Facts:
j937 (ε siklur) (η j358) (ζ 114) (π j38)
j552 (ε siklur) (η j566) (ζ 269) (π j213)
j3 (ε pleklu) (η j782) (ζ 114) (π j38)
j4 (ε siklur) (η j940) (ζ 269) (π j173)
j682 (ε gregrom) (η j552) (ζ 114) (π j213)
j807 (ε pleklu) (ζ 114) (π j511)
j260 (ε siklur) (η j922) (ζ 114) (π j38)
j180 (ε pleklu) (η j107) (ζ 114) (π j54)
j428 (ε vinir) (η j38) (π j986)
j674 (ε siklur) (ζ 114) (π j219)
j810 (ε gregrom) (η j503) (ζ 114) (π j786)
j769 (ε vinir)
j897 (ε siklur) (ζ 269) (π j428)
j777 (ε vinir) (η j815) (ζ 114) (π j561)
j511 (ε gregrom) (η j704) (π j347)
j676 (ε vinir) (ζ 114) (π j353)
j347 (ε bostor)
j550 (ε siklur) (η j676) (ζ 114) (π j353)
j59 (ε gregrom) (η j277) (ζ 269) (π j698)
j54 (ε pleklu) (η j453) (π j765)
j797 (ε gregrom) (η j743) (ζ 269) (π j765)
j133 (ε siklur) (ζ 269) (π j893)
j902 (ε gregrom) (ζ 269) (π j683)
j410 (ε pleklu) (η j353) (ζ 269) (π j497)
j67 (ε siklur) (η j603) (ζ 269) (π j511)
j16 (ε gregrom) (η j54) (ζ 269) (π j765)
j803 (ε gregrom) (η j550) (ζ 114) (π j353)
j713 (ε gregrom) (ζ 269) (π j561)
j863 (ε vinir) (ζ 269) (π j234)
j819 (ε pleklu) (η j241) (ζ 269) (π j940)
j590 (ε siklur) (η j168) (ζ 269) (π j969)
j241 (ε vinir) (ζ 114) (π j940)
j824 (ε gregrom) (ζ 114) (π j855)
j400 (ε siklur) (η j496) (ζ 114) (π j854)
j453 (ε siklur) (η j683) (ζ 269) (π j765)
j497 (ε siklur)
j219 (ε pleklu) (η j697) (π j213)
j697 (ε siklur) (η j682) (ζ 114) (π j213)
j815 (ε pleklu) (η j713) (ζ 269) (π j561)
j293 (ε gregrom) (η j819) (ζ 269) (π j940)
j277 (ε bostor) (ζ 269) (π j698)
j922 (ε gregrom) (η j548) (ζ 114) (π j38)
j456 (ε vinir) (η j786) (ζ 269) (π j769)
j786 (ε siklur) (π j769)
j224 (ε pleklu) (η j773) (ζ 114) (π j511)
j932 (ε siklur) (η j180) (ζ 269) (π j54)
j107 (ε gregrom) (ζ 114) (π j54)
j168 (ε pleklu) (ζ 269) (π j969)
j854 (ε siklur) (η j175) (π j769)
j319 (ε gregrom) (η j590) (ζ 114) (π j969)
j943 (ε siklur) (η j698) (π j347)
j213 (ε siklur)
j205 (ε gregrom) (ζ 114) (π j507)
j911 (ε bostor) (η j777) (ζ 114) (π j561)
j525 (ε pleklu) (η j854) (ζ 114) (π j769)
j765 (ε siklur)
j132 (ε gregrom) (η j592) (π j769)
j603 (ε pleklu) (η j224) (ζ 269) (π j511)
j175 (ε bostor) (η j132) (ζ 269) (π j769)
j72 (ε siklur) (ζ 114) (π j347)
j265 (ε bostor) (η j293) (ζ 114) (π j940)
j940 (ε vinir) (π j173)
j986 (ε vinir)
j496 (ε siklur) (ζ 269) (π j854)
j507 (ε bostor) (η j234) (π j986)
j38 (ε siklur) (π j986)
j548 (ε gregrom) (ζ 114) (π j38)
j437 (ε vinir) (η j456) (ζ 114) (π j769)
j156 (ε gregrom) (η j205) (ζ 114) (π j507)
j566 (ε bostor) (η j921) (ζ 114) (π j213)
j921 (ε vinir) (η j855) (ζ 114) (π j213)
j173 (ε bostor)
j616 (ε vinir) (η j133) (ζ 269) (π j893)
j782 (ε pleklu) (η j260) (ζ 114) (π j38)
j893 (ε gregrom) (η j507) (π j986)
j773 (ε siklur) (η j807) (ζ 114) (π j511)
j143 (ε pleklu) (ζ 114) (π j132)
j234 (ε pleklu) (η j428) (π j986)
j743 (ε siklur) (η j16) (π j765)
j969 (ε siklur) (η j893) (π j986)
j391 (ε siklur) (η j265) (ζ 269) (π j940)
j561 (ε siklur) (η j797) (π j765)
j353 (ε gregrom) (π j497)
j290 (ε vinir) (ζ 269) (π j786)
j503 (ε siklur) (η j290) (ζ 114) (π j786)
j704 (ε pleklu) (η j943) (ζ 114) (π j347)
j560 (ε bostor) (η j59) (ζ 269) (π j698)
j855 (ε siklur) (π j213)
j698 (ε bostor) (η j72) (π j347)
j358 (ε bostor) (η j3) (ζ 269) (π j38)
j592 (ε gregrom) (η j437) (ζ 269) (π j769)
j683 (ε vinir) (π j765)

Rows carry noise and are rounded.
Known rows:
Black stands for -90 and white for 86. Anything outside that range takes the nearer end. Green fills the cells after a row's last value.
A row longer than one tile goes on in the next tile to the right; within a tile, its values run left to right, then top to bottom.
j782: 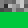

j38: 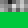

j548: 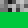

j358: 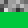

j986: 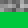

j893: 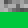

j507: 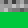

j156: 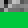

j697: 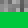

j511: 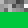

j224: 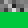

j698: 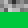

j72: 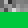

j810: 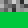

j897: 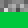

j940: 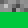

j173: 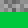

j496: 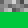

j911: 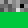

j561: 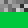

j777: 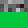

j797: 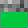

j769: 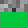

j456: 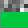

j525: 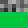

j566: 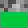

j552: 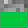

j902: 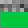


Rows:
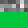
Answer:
j428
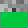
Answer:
j854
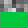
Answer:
j277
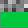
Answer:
j219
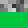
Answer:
j59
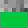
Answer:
j353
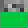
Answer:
j704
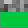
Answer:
j819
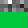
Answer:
j815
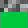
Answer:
j616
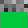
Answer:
j143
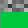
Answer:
j175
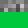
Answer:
j863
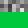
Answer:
j453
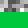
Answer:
j786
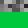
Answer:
j290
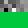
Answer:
j807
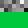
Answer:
j54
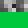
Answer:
j603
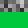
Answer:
j3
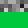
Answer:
j932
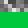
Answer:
j773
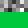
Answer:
j683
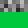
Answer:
j168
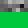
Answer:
j180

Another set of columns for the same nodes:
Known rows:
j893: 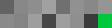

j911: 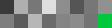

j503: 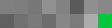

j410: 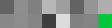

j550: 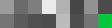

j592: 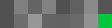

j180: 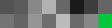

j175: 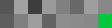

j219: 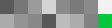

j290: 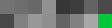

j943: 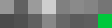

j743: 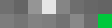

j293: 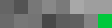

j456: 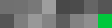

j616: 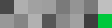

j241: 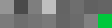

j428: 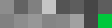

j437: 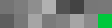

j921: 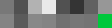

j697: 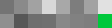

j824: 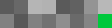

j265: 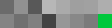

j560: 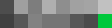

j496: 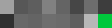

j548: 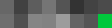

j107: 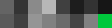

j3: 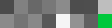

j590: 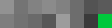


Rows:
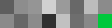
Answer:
j803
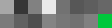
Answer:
j855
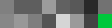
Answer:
j234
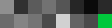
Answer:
j168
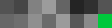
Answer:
j815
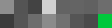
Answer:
j698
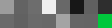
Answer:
j676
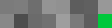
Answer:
j260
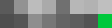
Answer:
j511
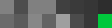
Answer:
j205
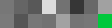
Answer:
j566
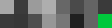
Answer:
j72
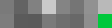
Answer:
j552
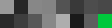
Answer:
j807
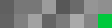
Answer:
j132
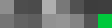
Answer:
j38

